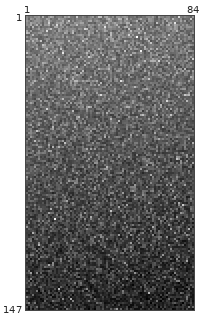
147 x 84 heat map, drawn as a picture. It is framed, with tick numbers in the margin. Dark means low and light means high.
Values rise toward the top. There are no regular stripes. The texture is fine-grained noise. No row or column stands out.
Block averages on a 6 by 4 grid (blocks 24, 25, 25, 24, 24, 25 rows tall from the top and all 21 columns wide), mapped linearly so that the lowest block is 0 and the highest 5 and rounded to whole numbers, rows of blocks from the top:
5555 / 4444 / 3333 / 2222 / 1111 / 0000
